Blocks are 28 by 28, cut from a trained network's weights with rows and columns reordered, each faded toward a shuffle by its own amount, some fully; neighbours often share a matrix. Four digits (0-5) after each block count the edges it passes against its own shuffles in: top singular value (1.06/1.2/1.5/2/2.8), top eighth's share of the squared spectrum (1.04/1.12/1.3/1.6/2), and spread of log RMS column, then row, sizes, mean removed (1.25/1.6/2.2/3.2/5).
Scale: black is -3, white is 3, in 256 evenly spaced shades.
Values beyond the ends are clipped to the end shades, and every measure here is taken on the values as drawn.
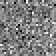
0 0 0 0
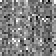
2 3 0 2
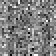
2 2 0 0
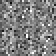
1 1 0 0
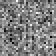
1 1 0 0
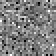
0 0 0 0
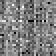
3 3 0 2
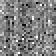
2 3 0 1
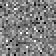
0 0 0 0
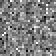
1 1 0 1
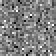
0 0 0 0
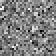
2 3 0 0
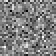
2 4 1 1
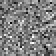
1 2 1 0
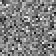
0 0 0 0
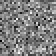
0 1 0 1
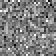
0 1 0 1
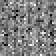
2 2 0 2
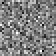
0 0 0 0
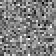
2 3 2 0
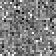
1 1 0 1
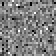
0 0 0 0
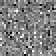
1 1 0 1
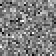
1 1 0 1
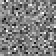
2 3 0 1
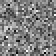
1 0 0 0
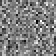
3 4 2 1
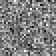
1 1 0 0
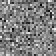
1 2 0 0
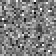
1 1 0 0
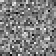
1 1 0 0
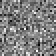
1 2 0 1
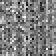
3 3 1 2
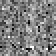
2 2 0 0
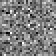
3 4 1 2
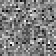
2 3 0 1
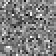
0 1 1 0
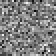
1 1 0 0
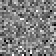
2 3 0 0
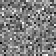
1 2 0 0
